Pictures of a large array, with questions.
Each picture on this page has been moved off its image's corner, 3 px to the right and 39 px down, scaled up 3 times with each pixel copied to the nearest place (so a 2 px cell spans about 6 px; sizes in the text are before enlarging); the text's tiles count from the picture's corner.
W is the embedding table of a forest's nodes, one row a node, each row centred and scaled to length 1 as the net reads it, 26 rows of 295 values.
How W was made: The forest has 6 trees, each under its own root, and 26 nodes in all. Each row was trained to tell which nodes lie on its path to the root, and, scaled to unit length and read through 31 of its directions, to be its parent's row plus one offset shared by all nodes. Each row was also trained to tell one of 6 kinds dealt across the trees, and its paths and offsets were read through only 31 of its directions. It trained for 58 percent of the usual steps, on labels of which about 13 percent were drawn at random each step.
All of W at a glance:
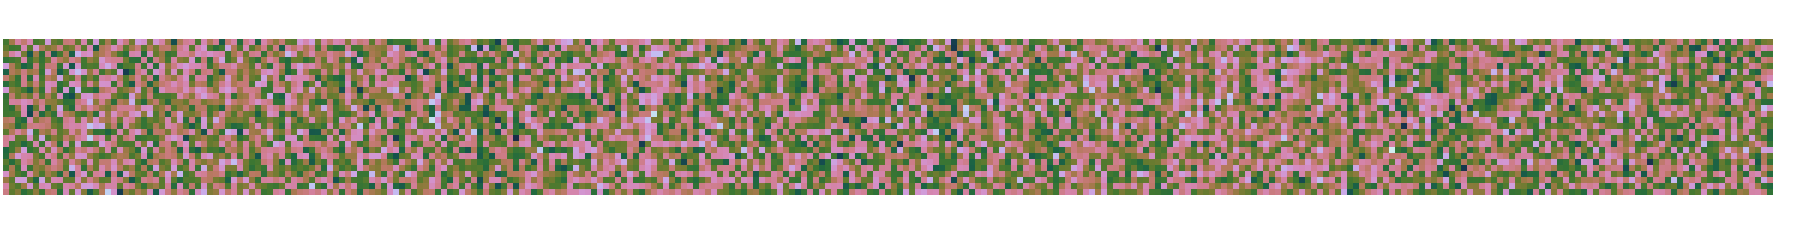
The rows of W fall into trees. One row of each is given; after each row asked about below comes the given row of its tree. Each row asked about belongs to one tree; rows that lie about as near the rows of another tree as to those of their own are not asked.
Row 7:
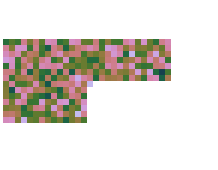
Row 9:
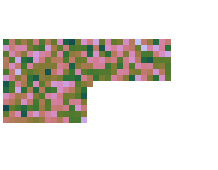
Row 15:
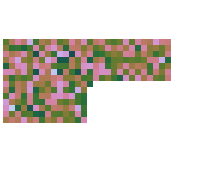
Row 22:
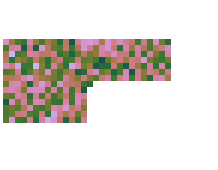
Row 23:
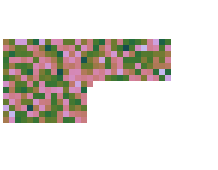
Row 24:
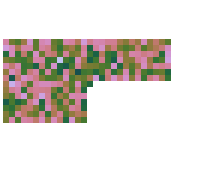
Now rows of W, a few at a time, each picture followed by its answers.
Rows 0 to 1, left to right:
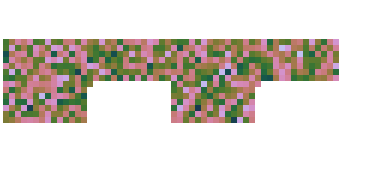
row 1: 9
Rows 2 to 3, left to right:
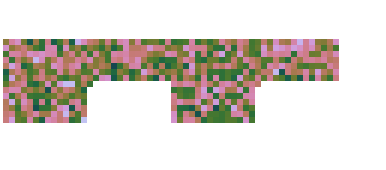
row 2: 22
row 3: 7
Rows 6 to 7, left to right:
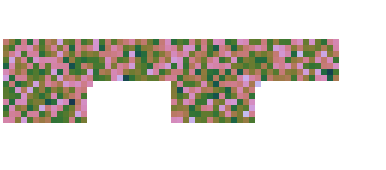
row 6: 9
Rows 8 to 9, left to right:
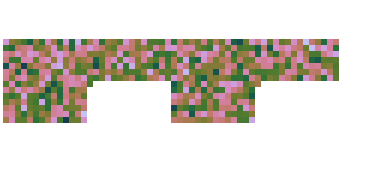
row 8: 22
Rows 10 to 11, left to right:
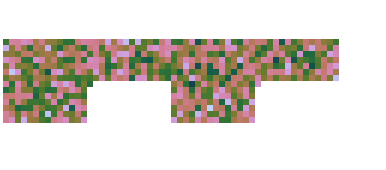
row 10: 15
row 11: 9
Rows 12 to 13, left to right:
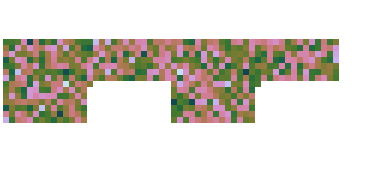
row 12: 9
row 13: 24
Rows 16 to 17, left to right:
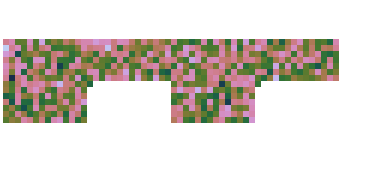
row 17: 22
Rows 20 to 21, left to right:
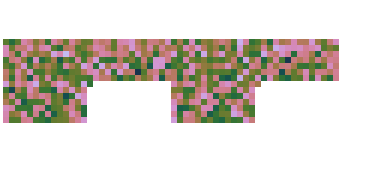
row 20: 15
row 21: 7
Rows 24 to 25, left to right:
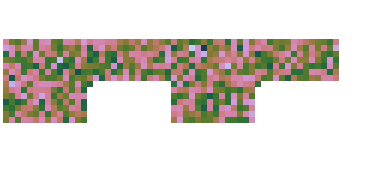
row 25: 22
